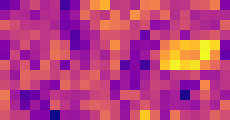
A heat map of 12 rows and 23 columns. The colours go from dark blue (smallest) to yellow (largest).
Odd patch: higher, in the middle right. Mirror symmetry: none. Calmest part: top left. Ninth with the highest average: middle right.
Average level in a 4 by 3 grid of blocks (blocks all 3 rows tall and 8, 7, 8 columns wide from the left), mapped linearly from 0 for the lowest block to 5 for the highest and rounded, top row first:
042 / 115 / 213 / 031
